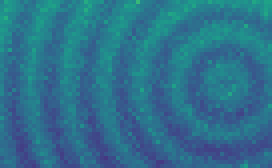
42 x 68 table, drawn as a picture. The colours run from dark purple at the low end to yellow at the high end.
Slope: up to the top. Histogram: bell-shaped. Average level on the scale: 40%. Rings: centred on the middle right.
